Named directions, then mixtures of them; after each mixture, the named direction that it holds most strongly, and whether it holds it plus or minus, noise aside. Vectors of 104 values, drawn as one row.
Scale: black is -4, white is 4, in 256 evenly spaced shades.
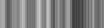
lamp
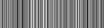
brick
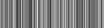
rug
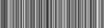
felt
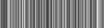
felt, plus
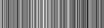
brick, plus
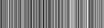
brick, minus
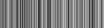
rug, plus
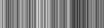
lamp, plus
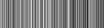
brick, plus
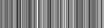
rug, plus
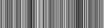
rug, plus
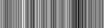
lamp, plus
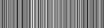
brick, plus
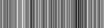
brick, minus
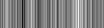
lamp, minus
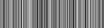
rug, minus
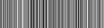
brick, minus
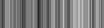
lamp, minus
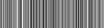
brick, minus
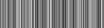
rug, minus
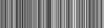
rug, plus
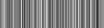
felt, minus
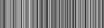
rug, minus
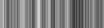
lamp, plus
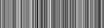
rug, minus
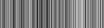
rug, minus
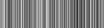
felt, minus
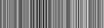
brick, minus
